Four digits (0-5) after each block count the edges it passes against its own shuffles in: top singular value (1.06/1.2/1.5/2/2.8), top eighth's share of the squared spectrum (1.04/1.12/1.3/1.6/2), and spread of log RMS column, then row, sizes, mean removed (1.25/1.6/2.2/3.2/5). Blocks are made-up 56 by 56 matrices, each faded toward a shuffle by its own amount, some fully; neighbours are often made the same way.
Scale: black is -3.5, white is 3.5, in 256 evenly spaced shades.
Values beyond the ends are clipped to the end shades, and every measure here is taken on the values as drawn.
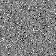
0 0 0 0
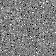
0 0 0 0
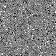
0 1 0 0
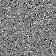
0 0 0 0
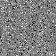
0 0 0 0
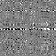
4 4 2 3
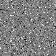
0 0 0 1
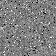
1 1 0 0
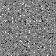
2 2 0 1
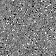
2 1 0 0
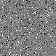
0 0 0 0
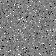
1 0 0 0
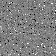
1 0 0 0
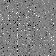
3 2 1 0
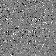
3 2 1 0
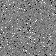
1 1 0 0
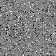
1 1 0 0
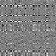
5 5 3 3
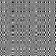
5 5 4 4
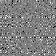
4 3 1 2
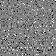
3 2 0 1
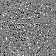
2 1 0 0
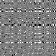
5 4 2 3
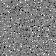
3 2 0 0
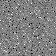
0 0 0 0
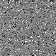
1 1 0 1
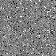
3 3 0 1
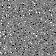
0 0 0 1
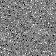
0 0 0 0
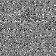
1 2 0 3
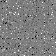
2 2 1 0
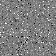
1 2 1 1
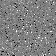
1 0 0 0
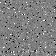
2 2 0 0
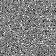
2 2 0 1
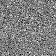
1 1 0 0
